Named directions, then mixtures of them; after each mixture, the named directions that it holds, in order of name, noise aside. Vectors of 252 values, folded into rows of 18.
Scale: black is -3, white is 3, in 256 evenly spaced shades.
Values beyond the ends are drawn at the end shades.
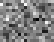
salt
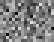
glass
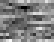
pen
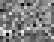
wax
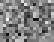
glass, salt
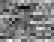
glass, pen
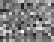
pen, wax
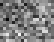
pen, salt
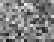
pen, salt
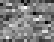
pen, salt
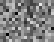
glass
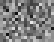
glass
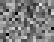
glass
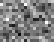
salt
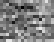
pen, salt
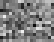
pen, wax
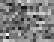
glass, pen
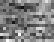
pen, salt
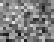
pen, salt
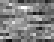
pen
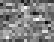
pen, salt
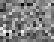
wax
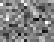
salt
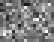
salt, wax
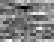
pen
